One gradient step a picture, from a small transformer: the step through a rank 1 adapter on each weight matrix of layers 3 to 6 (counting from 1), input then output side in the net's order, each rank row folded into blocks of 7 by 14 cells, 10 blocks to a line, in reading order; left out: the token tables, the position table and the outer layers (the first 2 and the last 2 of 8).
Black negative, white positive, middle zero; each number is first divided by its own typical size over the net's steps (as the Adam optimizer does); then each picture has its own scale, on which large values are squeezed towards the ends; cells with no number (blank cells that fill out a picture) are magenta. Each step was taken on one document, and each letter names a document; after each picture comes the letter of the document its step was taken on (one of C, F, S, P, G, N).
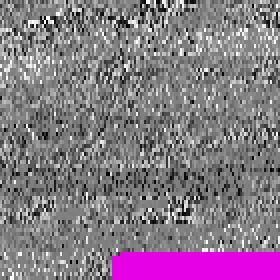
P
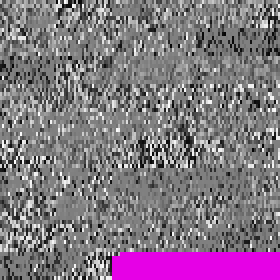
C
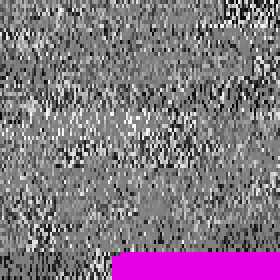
C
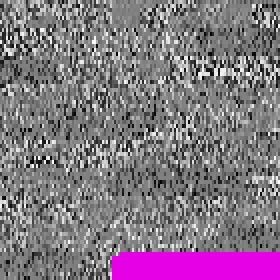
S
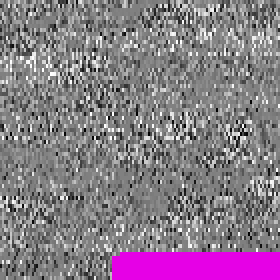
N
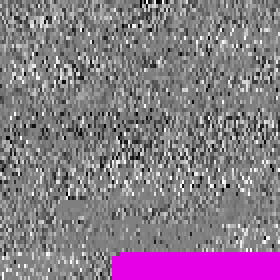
P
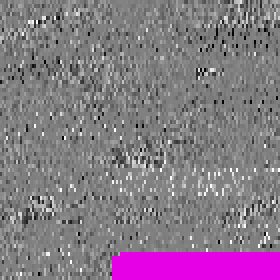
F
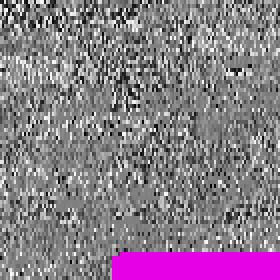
P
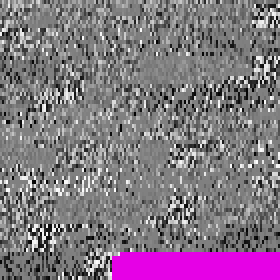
C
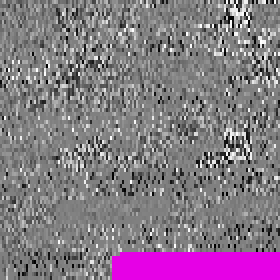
N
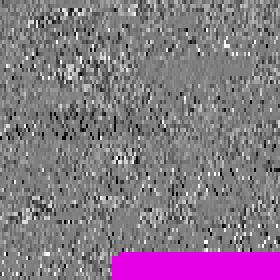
F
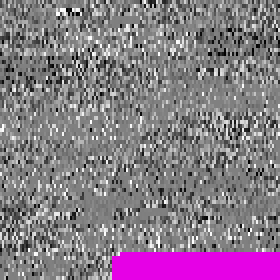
N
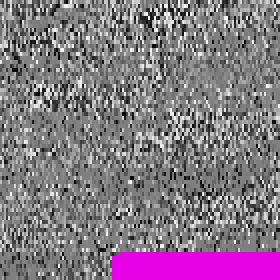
S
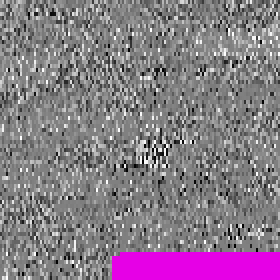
N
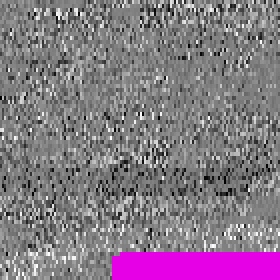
N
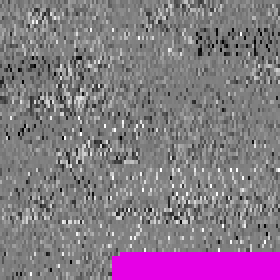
F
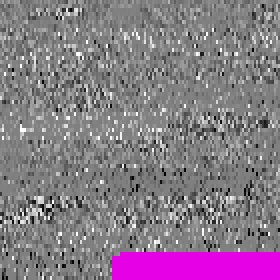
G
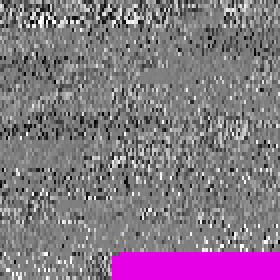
P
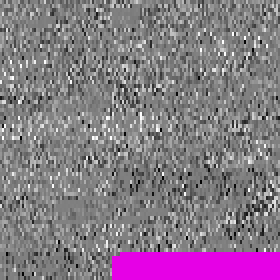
N
